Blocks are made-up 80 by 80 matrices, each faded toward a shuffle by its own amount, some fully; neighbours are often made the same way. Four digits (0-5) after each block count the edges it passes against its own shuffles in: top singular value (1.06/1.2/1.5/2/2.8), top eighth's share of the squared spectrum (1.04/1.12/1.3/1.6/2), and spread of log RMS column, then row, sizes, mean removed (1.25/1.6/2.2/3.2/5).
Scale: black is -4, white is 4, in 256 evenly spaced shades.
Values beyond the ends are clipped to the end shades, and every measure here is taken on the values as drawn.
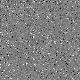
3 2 0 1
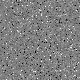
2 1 0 0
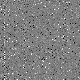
3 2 1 0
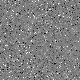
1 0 0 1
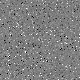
2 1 0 0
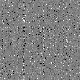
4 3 2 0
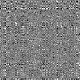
5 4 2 3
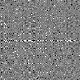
4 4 2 2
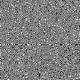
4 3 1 1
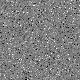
1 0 0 0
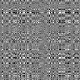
5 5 4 4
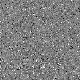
3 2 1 1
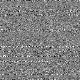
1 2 0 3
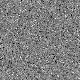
0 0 0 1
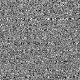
1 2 0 3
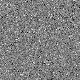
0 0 0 1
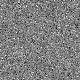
0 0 0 0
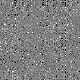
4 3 2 1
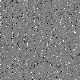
3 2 1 0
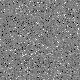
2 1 0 0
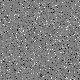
0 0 0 0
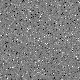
0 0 0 0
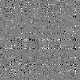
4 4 2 3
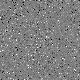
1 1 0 0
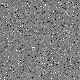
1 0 0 0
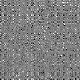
5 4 3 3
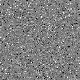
3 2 0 0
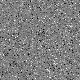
2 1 0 0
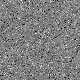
0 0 0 0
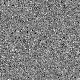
0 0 0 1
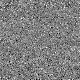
0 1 0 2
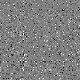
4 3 1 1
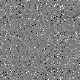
3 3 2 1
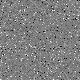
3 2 0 1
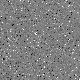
0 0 0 0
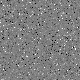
0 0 0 0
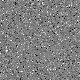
2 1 0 0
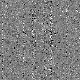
2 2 3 1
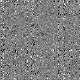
2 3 3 2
